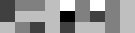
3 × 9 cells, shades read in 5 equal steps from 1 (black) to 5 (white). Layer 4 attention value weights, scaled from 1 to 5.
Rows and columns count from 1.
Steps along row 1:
up same up up down up down up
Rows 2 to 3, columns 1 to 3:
2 4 4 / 4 3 2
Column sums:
8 10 9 12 8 10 11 9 12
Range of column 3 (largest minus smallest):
2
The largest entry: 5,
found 2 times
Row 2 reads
2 4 4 4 1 3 2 3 4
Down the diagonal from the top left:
2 4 2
